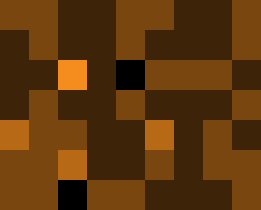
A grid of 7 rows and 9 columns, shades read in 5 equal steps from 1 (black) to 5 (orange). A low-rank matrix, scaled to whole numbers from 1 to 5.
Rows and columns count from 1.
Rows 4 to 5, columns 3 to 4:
2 2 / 3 2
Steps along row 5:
down same down same up down up down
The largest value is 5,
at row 3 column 3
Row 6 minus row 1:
0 0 2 0 -1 0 0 1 0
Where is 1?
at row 3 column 5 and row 7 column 3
